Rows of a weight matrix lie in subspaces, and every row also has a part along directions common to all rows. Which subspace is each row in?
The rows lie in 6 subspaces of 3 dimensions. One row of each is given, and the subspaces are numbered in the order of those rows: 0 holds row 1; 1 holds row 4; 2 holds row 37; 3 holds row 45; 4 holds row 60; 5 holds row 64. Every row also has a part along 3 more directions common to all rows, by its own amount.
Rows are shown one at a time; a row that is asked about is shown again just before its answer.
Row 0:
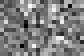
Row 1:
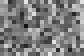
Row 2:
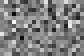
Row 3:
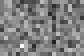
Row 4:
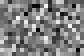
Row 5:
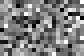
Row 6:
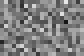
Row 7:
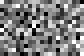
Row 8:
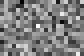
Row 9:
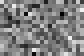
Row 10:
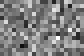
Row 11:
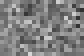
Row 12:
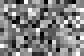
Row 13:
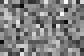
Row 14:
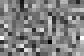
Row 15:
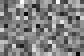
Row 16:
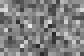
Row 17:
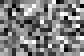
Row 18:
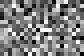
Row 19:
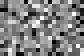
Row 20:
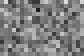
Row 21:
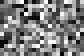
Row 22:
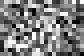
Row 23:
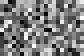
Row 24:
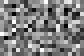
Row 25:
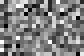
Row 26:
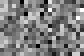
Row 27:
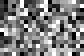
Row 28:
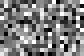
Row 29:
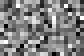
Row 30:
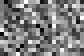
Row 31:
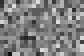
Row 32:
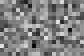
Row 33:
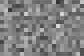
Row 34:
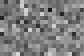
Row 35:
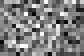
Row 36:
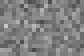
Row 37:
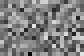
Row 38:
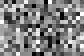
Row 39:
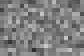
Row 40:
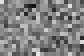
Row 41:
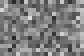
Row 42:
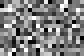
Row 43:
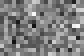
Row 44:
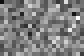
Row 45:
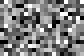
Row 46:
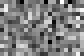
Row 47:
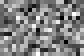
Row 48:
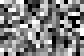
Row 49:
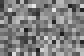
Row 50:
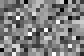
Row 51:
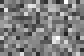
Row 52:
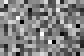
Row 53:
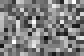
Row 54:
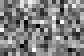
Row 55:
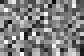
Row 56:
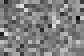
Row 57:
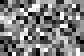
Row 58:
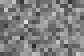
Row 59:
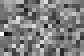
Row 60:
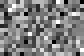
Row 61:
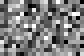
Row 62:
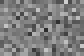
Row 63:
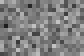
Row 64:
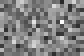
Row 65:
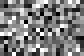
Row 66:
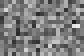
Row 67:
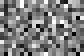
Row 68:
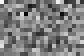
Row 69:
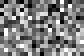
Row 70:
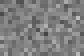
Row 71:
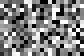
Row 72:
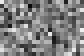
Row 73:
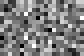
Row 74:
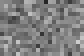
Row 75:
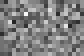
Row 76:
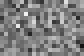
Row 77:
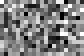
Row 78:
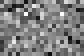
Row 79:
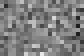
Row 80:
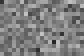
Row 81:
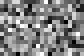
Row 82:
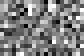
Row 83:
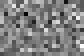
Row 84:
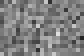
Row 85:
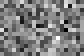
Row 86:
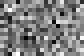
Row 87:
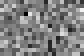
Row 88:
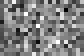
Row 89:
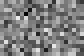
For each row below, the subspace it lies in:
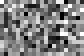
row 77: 2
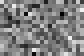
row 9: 2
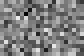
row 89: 0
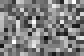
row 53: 5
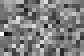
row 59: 3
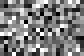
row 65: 1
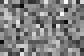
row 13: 0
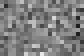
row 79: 2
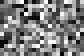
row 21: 3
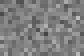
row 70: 2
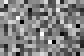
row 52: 3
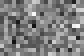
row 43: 5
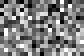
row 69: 3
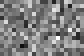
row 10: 2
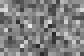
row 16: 4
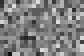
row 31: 4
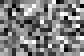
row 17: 2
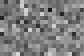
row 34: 3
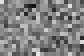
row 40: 4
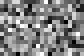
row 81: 4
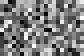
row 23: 0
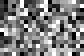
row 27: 3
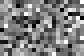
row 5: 3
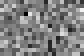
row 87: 3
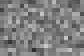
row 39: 1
